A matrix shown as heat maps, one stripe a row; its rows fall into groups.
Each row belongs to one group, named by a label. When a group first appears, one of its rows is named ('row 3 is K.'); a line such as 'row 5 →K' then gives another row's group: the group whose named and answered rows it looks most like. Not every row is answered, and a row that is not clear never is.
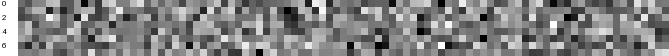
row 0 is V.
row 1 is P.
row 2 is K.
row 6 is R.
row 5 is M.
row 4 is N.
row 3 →N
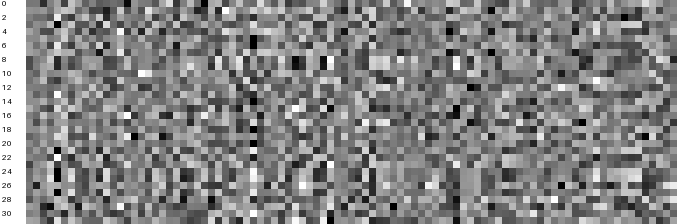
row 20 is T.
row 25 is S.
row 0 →K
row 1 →M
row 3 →S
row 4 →M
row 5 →T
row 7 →M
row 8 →P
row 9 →P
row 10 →V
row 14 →T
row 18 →T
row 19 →K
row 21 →S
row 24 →S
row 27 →S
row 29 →M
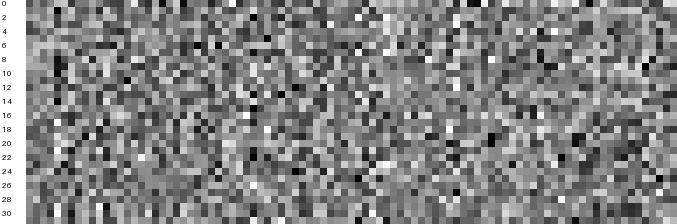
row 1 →S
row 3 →P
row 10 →S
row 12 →P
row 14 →S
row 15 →T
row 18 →R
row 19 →K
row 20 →M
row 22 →V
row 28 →N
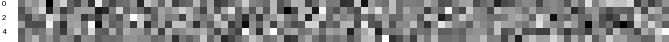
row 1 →P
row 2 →V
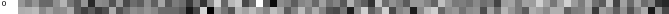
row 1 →M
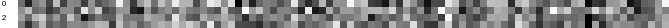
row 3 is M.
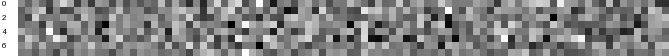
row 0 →R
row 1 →P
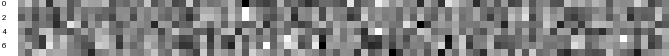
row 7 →M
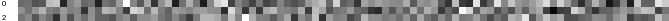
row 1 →V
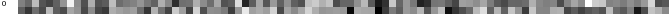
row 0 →N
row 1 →R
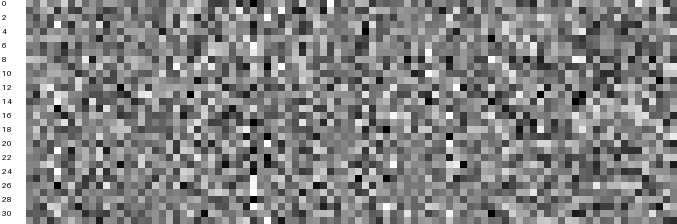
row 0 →T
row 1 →P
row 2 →R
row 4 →V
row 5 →M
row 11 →M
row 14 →K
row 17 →T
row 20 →R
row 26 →S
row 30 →K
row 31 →R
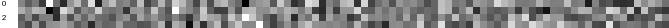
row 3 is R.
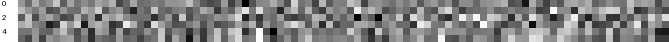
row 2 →V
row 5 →R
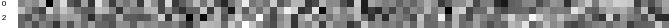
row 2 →R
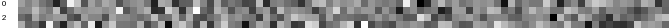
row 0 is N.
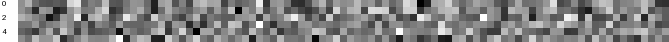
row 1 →N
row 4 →K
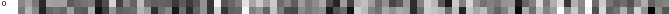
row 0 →M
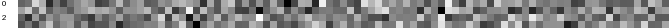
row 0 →P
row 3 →K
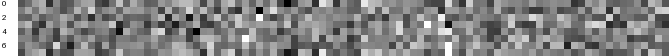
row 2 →R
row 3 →M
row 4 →K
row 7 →P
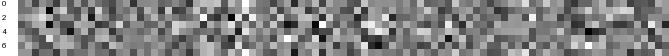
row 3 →P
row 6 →N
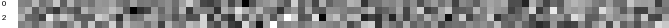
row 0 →T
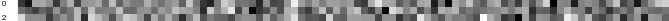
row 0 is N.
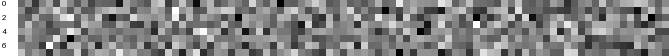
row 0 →K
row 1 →M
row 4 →N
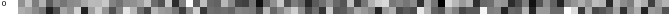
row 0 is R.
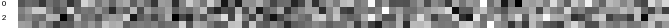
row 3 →V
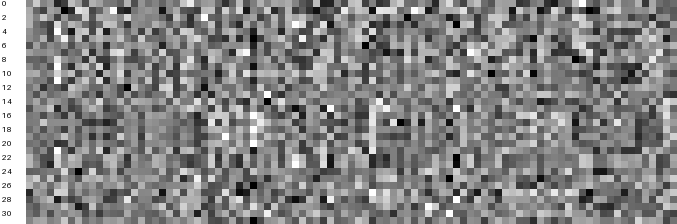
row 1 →N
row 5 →T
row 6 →V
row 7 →V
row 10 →M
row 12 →K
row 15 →P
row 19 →M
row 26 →T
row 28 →P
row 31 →T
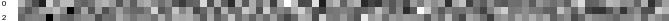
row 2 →P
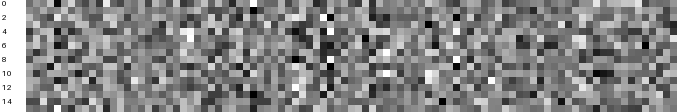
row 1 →T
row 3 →N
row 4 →P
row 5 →V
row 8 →P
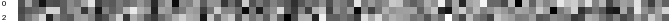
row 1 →V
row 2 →P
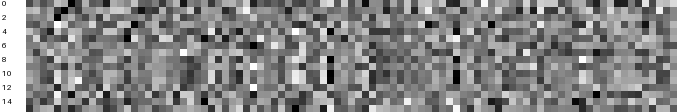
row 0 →V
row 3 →K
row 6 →T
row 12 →S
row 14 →K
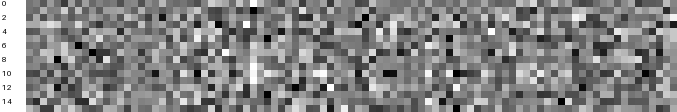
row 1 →T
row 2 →V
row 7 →M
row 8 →S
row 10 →R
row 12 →P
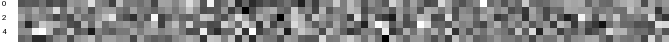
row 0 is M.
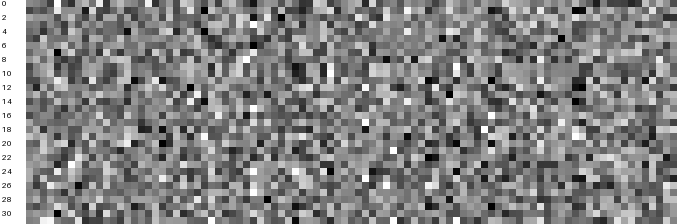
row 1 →K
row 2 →R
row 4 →K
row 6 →T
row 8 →V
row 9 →P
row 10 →P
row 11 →K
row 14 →K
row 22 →N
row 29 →K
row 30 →S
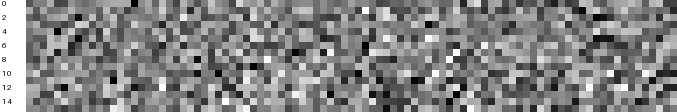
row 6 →V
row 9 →T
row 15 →V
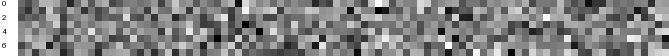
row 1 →R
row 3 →T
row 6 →P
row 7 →V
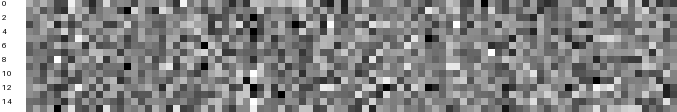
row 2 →T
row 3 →P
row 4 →T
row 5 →N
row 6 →K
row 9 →K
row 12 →N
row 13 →R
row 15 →S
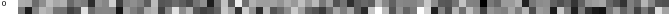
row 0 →M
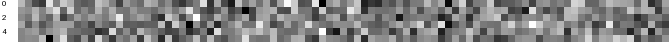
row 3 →R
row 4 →M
